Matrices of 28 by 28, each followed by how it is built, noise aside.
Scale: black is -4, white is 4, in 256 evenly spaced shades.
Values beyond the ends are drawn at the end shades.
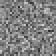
noise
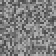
noise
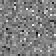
noise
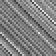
Toeplitz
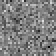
noise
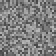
noise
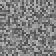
noise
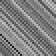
Toeplitz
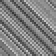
Toeplitz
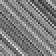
Toeplitz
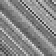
Toeplitz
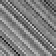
Toeplitz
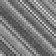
Toeplitz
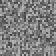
noise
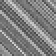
Toeplitz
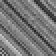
Toeplitz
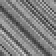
Toeplitz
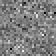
noise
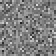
noise
